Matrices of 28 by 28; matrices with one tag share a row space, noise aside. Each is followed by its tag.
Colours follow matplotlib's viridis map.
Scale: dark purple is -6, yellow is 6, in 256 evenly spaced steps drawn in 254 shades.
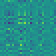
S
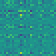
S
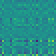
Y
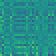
Y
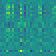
S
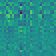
S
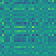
Y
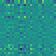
S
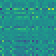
Y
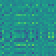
Y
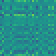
Y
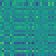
Y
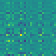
S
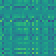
Y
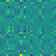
S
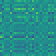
Y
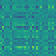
Y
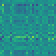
Y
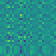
S
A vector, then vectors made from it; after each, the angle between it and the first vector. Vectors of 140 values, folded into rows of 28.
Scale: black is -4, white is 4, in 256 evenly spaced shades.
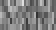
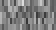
nearly parallel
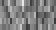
nearly parallel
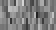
nearly parallel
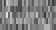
orthogonal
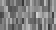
nearly opposite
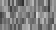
nearly opposite
